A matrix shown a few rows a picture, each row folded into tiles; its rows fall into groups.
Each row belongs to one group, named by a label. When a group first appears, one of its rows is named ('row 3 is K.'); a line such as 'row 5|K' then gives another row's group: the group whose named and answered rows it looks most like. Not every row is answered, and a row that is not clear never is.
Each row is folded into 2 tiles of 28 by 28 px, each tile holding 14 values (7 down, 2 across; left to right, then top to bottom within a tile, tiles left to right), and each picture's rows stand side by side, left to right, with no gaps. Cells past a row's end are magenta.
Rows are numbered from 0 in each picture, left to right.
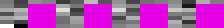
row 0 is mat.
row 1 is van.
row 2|van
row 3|mat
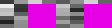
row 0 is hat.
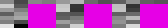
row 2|van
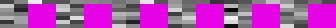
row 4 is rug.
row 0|hat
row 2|hat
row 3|van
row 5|mat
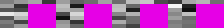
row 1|mat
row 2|hat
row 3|hat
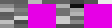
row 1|rug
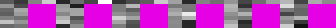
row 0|rug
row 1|rug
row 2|rug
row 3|mat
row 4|mat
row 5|mat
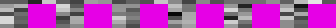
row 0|rug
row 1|van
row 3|van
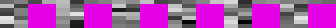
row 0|rug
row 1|mat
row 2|hat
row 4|mat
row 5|van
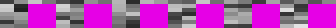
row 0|hat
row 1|mat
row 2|mat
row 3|van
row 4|rug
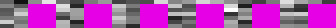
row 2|rug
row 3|hat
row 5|hat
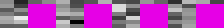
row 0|rug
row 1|mat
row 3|van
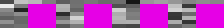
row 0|hat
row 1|van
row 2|rug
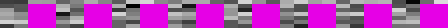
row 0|rug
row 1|van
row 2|hat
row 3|hat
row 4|hat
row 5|hat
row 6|hat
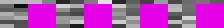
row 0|hat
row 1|rug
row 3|van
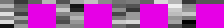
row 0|rug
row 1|hat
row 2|rug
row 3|mat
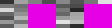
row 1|rug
